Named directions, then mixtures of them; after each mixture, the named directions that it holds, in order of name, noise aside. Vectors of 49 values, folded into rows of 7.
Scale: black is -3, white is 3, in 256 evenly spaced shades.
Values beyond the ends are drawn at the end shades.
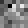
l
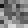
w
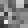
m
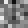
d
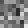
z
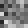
m, w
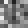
d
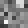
m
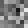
z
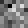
l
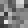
m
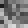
w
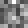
d, z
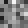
d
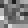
d, w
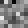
d, l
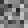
l, z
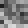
w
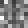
d, z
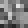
m, w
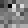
l, w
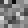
d, l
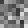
z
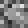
l, w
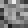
d, w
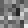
z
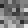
w, z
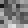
w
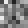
d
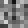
d, m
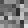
z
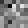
l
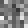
d, z
